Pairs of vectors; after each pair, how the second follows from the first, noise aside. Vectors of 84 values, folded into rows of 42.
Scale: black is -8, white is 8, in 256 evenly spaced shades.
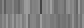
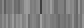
copied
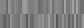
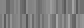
sign-scrambled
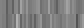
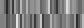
scaled up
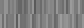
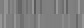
partly zeroed
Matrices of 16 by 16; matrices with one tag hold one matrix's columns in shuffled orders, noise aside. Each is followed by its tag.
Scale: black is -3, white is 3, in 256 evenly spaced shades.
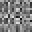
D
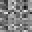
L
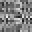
D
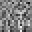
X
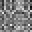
L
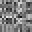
D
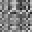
L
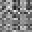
L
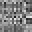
D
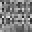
D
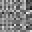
L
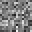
X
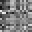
L
